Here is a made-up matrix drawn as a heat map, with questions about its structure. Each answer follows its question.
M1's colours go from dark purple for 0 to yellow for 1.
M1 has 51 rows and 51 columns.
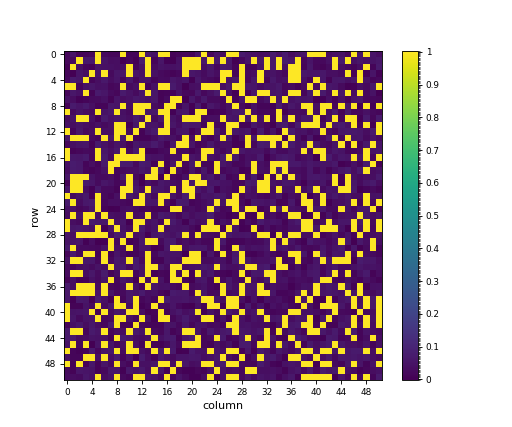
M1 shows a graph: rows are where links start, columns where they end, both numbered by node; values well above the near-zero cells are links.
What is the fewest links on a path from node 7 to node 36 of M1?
3
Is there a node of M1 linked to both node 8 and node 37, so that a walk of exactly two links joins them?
yes
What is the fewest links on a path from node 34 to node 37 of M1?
2
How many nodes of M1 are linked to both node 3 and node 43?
5
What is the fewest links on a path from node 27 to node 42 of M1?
1
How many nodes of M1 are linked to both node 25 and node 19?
6
